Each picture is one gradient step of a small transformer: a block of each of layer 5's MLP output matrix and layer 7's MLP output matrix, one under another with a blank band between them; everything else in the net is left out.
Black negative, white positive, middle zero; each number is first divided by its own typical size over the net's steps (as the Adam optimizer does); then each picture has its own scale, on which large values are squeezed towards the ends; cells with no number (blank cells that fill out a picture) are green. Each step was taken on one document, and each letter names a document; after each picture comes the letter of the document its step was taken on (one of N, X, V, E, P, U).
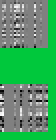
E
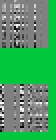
E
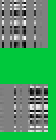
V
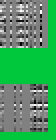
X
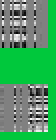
V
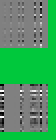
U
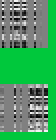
V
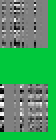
E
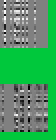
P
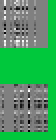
P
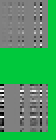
U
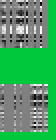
X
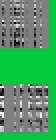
E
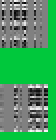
V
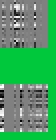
E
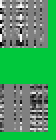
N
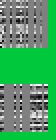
X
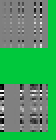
U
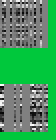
N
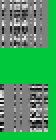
N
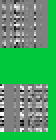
E
